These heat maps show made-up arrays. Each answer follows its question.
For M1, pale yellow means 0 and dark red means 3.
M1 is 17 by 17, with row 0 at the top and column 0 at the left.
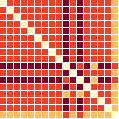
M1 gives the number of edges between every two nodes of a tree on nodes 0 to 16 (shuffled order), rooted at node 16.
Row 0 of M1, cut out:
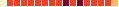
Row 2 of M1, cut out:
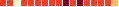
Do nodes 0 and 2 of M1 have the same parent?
yes
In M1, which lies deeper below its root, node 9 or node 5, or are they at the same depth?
node 9
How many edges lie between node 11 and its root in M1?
2
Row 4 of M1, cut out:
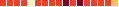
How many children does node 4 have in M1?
0
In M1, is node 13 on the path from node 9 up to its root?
yes
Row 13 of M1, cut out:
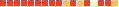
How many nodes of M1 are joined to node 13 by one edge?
3
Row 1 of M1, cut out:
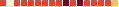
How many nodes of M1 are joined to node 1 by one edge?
1
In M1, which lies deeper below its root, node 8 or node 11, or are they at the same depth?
node 11
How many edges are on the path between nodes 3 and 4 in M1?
2
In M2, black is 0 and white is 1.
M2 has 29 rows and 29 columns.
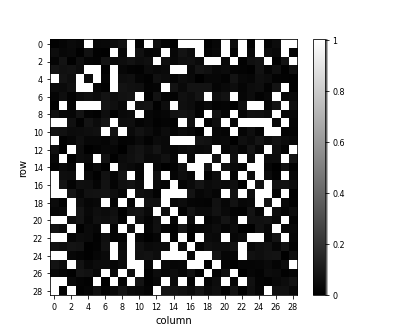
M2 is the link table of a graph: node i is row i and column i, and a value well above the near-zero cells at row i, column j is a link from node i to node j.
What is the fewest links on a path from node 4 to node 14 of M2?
2
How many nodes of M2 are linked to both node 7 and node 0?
4
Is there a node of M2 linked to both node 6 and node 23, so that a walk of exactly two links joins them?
no
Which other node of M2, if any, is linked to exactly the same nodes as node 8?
node 6
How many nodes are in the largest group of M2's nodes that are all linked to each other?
7
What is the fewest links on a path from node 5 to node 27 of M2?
1
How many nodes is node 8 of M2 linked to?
4
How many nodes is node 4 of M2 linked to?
4
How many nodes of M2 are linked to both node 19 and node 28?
3
